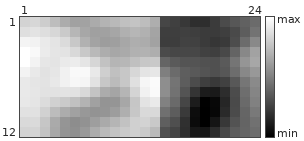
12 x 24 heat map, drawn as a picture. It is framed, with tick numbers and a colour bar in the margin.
Seam: vertical, 60% of the way across, the left part higher. Lone odd cells: none. Ninth with the lowest average: bottom right. Calmest part: middle left.
